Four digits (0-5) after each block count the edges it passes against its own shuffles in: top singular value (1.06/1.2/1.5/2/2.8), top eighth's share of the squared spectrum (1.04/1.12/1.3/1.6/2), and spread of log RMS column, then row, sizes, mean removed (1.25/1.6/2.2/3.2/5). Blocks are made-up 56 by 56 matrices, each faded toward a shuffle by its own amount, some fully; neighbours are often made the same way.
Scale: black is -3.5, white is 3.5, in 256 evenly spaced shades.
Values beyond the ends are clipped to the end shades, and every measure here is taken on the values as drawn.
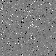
2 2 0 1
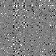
4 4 2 2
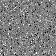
1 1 0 0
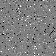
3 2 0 0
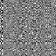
4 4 3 2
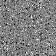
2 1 0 0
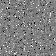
1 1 1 0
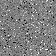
0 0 0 0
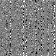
2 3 3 0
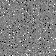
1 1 1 0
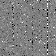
3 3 2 0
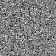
2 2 0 0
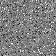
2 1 0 0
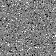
0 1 0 0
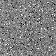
2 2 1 0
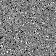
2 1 0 0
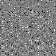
3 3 1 1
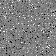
2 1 0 0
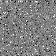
3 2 1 1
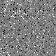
3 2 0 1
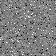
0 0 0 0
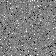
1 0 0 0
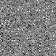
3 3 1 1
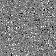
1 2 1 0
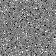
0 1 0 0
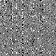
3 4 2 1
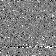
2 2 0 2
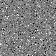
0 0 0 0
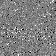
1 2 0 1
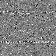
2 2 0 2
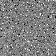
0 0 0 0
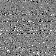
2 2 0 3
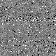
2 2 0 2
